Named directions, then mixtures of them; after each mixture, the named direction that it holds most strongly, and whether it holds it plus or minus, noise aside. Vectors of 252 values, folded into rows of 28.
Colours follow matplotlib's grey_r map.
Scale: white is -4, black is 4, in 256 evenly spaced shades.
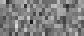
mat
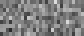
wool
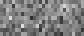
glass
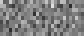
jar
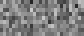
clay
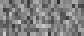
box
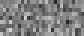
wool, minus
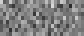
jar, plus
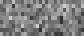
glass, plus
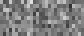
box, minus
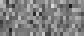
jar, plus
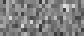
glass, plus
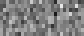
clay, minus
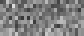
mat, minus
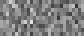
box, minus
